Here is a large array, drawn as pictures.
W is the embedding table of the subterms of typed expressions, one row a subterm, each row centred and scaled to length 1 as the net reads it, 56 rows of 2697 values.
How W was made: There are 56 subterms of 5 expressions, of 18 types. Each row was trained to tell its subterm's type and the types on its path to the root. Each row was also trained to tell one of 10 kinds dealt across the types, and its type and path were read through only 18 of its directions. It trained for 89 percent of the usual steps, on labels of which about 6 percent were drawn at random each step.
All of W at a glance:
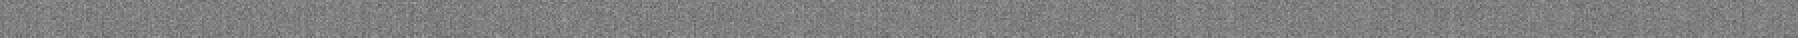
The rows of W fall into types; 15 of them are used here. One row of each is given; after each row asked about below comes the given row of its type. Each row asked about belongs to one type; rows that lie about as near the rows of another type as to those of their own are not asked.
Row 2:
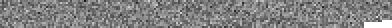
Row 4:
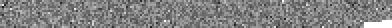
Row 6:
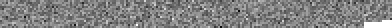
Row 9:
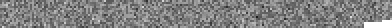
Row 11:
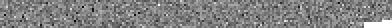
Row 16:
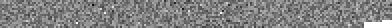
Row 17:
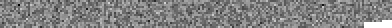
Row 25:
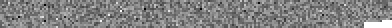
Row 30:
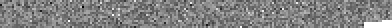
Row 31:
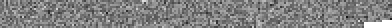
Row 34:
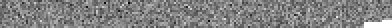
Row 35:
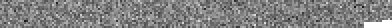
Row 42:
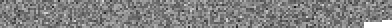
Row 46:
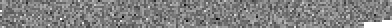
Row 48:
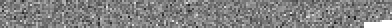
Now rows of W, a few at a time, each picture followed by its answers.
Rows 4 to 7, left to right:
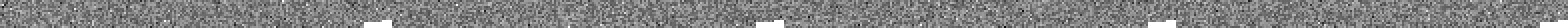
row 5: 42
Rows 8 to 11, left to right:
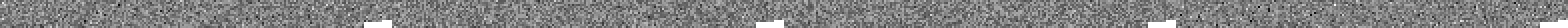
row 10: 30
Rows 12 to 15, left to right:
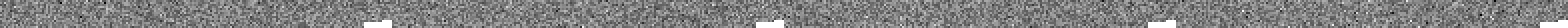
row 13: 25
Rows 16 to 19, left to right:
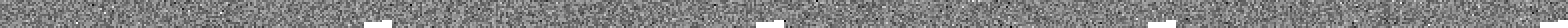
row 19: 17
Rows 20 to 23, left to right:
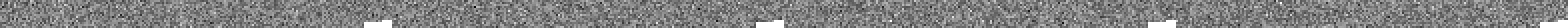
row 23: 31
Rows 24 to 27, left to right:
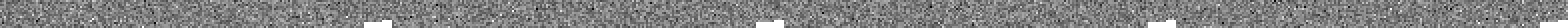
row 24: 31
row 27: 42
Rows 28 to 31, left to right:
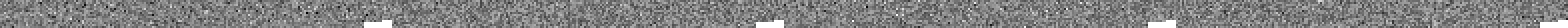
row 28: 11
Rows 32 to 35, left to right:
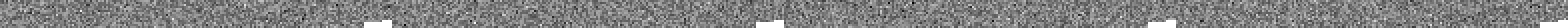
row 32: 42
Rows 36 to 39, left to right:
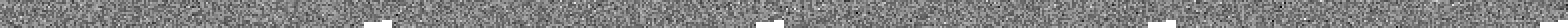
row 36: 46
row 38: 30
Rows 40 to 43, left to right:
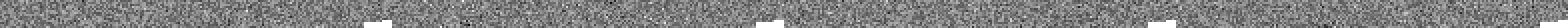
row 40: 9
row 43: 46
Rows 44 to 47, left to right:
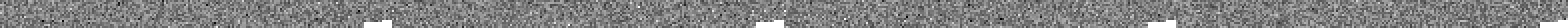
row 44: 9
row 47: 16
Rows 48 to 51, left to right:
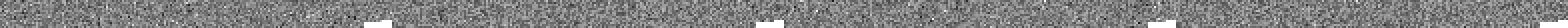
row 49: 35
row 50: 30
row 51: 35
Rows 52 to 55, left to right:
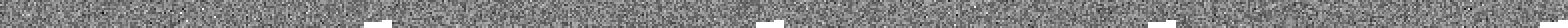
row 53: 31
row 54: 17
